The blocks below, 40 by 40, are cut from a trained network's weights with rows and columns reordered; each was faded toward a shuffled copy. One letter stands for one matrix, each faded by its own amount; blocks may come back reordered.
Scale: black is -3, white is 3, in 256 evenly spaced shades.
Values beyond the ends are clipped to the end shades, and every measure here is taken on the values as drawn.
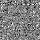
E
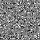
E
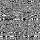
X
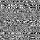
X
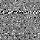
X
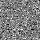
E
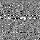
X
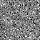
E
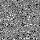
E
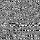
X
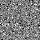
E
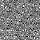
E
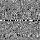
X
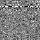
X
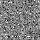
E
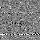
X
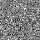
E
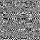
X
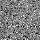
E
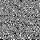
E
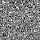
E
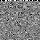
X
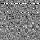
X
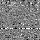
X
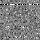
X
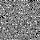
E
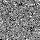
E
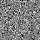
E
